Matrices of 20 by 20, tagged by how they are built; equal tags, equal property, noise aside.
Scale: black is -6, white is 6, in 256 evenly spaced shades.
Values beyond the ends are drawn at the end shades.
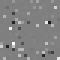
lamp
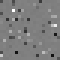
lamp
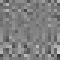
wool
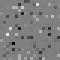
lamp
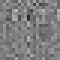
wool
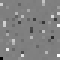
lamp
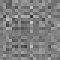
wool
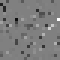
lamp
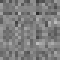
wool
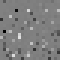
lamp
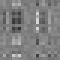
wool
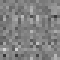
wool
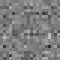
wool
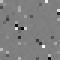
lamp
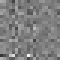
wool
